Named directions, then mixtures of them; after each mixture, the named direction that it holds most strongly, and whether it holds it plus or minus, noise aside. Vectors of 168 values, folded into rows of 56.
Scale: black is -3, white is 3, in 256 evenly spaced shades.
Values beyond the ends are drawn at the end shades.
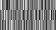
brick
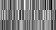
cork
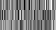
cork, minus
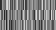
brick, minus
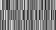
brick, plus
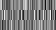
brick, plus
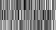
cork, minus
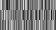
brick, plus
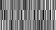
brick, minus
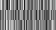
brick, plus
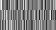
brick, plus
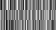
brick, minus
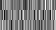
brick, minus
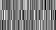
brick, plus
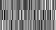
cork, minus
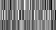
cork, plus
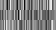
cork, minus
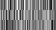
cork, plus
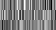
cork, plus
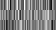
cork, plus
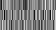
brick, minus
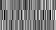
brick, minus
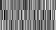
brick, minus
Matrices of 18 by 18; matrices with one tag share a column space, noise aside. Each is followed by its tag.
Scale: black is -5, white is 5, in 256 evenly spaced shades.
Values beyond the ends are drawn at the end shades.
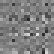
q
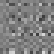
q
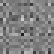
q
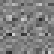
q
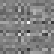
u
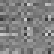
q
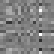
u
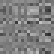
u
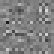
u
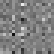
q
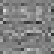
u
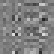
q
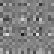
q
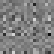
q
